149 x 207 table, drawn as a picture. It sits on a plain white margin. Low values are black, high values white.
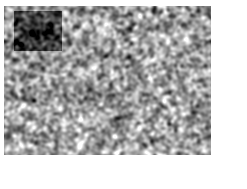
The texture is blotchy. The halves do not mirror each other. In the top left lies a patch that is lower than the rest. The top left is the ninth with the lowest average.
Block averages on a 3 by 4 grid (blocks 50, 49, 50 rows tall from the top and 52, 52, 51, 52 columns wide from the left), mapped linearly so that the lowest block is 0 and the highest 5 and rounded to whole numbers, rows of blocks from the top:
0444 / 4444 / 5544
